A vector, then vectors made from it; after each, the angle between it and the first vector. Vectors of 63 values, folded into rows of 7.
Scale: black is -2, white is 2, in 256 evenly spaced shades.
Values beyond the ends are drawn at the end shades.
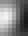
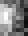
nearly parallel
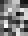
orthogonal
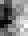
nearly opposite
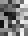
partly opposed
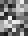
orthogonal
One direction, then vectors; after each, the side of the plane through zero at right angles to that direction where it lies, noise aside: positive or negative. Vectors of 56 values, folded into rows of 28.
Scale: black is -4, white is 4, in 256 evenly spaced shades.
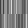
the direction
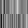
positive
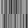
negative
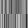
negative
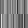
positive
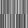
positive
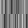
negative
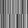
positive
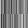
negative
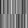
positive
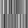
negative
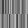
positive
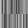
negative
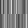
positive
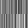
negative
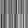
negative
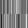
positive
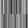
negative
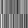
negative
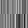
positive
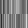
positive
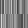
positive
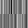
negative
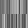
positive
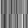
negative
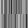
negative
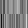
positive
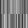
positive
